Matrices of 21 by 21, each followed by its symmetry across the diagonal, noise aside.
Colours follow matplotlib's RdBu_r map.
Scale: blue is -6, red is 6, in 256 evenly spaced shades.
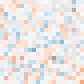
neither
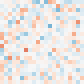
antisymmetric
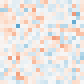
neither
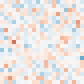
neither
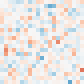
antisymmetric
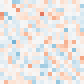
antisymmetric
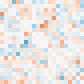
antisymmetric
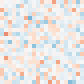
neither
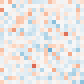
symmetric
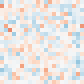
neither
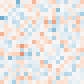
symmetric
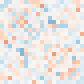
symmetric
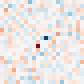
antisymmetric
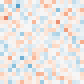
antisymmetric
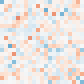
symmetric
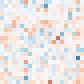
neither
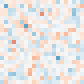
symmetric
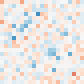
symmetric
